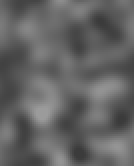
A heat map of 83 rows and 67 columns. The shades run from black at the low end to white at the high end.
Histogram: bell-shaped. Grain: smooth. Odd rows or columns: none. Average level on the scale: 40%. Slope: none. Mirror symmetry: none.
